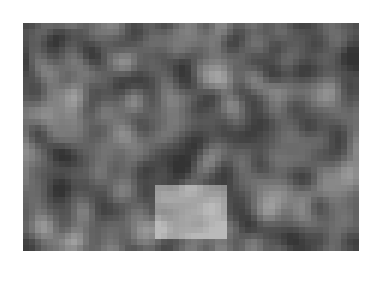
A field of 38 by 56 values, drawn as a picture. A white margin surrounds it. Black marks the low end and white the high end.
Ninth with the highest average: bottom middle. Roughest part: bottom middle. Grain: blotchy. Odd patch: higher, in the bottom middle.
